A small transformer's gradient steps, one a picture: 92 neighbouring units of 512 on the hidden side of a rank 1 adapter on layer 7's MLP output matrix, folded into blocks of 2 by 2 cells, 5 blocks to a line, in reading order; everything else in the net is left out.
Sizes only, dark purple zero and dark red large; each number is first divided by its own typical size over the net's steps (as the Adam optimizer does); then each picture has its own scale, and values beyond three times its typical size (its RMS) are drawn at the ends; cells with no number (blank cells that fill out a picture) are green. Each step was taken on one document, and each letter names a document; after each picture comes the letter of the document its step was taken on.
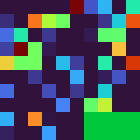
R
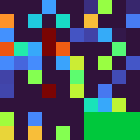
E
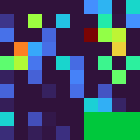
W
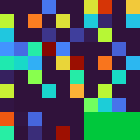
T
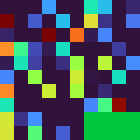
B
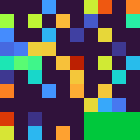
T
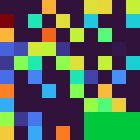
B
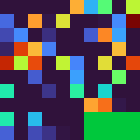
R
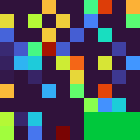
T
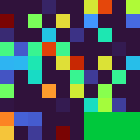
B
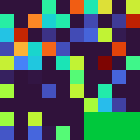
E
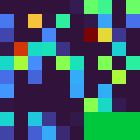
W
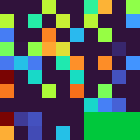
E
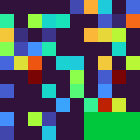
R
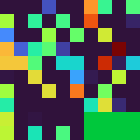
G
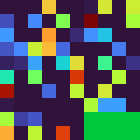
T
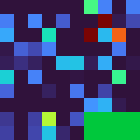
W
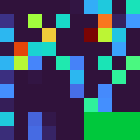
W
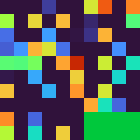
G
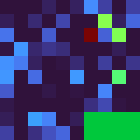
W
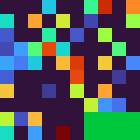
E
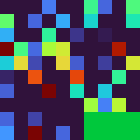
G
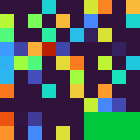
T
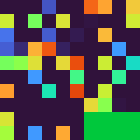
G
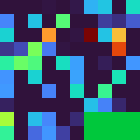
W
